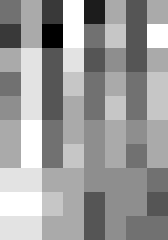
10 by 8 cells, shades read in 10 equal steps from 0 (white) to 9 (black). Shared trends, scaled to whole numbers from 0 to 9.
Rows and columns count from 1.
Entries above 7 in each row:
1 1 0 0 0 0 0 0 0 0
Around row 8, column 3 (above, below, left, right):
5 2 1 3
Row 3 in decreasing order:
6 6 6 4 3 3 1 1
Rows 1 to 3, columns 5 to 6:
8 3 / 5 2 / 6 4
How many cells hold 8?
1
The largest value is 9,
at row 2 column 3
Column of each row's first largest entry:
5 3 3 3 3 3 3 8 5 5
